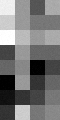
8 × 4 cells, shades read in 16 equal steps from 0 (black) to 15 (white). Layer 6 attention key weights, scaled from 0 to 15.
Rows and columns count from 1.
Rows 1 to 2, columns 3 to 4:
5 10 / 7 7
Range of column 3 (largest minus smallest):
9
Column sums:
55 70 41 58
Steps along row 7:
up up up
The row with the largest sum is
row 3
